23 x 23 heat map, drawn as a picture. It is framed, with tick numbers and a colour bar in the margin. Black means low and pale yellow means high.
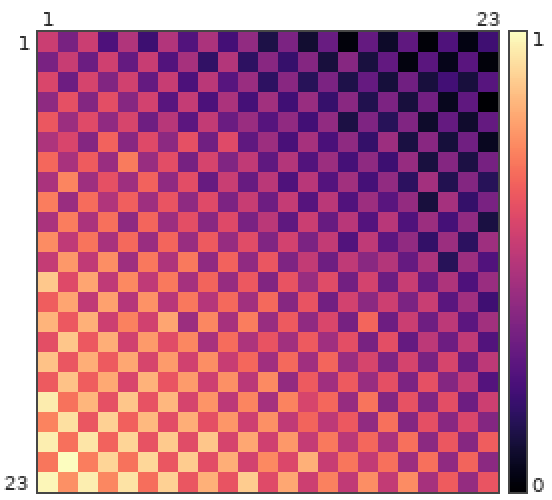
Odd rows or columns: none. Ninth with the highest average: bottom left. Average level on the scale: 50%. Slope: up to the bottom left.
